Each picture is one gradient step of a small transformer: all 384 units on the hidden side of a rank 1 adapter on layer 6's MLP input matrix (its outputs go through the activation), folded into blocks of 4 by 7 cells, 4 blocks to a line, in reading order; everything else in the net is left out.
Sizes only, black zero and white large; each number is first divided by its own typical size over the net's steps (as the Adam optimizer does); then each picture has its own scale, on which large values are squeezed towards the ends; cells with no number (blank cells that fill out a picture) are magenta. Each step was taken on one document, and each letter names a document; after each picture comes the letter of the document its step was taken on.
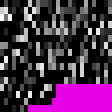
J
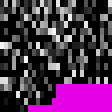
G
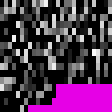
G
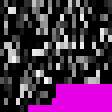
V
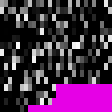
V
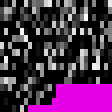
G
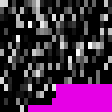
V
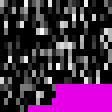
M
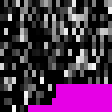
J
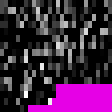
M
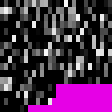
G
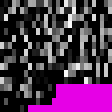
G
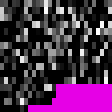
J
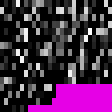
J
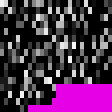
V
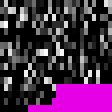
M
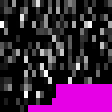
M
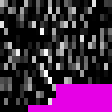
M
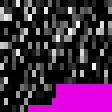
J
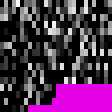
G
